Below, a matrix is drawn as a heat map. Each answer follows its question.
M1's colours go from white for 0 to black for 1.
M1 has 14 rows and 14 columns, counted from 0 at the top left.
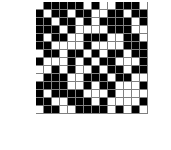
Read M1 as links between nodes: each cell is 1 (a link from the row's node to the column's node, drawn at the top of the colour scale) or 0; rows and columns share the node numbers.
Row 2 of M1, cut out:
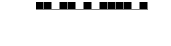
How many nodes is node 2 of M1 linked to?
10
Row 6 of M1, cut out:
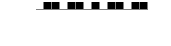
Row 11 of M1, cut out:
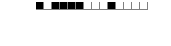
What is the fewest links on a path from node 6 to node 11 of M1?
2
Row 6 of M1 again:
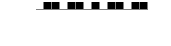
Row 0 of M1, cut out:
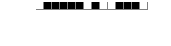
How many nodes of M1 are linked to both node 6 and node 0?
7
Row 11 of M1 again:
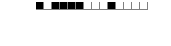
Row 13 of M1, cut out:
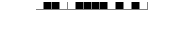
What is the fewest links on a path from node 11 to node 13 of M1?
2
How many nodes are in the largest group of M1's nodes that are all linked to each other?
5
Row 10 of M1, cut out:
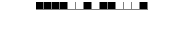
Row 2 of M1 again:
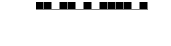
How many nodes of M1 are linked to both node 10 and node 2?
7
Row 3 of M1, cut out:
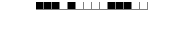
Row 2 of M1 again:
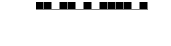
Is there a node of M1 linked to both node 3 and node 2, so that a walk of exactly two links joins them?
yes
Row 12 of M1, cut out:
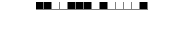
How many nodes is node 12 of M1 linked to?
7
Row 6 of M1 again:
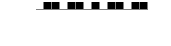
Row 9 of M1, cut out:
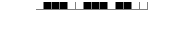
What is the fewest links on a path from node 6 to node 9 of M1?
1
